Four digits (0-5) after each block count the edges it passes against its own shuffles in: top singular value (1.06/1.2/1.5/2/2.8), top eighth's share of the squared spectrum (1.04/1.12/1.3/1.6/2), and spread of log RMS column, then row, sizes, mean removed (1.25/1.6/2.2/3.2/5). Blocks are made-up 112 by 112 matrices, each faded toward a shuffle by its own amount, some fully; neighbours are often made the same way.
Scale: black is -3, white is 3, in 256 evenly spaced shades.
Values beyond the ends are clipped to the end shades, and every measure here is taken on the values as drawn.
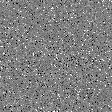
0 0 0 0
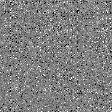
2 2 2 2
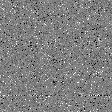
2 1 0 1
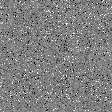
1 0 0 1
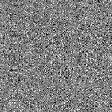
4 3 2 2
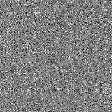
4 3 2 2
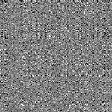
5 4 3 3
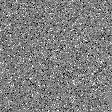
0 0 0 0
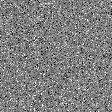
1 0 0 0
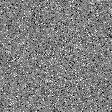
2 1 0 0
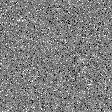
0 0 0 0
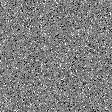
1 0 0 0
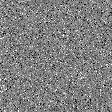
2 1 0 0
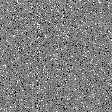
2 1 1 0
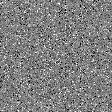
0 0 1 0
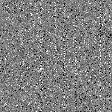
1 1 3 0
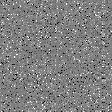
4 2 1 1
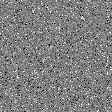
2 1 0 0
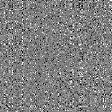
4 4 3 2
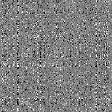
4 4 3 2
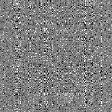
4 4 4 2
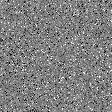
1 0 0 0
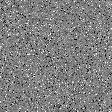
0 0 0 0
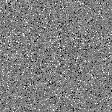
2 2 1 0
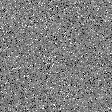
1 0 0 0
